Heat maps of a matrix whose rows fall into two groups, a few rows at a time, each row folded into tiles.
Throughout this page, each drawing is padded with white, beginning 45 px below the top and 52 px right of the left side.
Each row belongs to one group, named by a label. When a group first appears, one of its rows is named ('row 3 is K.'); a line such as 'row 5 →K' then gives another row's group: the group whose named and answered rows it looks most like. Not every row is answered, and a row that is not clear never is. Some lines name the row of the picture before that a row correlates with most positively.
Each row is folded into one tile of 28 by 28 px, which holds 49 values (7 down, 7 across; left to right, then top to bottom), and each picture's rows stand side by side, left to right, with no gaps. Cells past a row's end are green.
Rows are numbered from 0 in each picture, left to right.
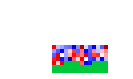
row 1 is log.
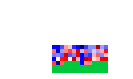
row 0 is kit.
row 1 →kit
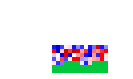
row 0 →kit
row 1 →kit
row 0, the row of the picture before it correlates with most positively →0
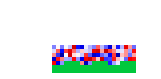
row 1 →kit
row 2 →kit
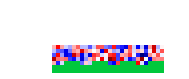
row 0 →log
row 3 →kit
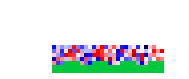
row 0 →kit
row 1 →kit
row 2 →log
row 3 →kit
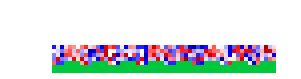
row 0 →kit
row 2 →log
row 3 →kit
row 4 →kit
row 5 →kit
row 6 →kit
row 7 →kit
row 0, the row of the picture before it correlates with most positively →3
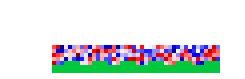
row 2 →kit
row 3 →log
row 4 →log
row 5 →kit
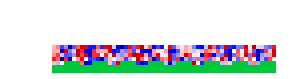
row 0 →log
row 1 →log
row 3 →log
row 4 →log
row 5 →kit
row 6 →log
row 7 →log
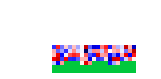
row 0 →log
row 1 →log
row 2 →kit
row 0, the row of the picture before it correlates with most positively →4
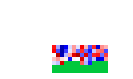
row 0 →log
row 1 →log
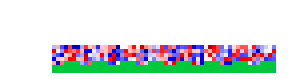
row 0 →kit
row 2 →log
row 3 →log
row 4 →log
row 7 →log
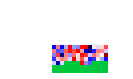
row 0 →kit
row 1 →log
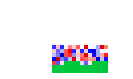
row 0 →kit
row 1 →log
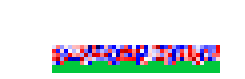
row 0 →log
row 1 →log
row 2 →kit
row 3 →kit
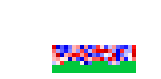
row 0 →log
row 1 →kit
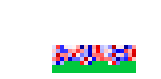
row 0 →log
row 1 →kit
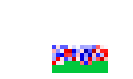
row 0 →kit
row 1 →kit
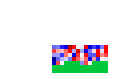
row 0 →kit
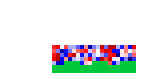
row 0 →log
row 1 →kit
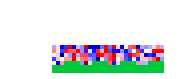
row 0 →kit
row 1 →log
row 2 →log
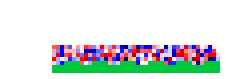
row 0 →log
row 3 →kit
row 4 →kit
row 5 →log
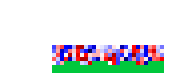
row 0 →log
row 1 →log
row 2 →log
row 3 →kit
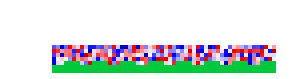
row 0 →kit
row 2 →log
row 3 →kit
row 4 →log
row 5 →log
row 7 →kit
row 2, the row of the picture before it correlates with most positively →0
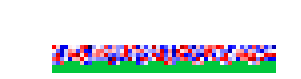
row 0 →log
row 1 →log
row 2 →kit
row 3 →kit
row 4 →kit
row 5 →kit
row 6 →log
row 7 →log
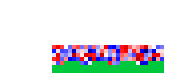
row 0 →log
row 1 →log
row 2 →kit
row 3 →log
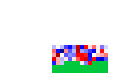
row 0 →log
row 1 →log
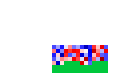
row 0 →kit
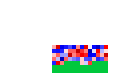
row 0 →log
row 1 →log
